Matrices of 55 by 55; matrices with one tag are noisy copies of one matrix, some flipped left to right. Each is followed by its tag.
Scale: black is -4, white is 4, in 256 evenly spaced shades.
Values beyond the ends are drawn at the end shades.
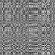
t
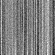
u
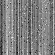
u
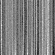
u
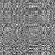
t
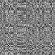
t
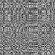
t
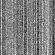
u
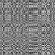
t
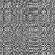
t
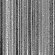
u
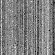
u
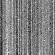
u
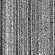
u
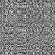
t
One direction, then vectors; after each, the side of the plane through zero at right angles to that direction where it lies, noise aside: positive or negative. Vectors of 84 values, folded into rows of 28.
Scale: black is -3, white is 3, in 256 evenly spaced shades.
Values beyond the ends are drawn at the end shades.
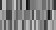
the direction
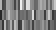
negative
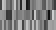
positive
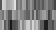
positive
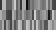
positive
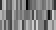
positive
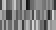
positive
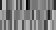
positive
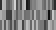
positive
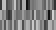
positive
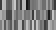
positive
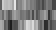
positive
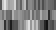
positive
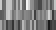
negative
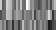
negative
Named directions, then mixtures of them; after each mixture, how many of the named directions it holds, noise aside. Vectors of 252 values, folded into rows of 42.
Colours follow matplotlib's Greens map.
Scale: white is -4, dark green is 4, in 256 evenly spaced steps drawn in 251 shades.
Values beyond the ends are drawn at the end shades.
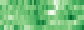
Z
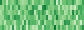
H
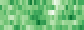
one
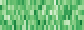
two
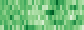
two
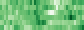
one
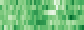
one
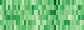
two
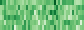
two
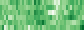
one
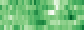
one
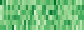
two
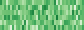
one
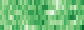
two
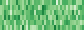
one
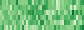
two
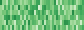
one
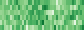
two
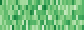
one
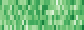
two
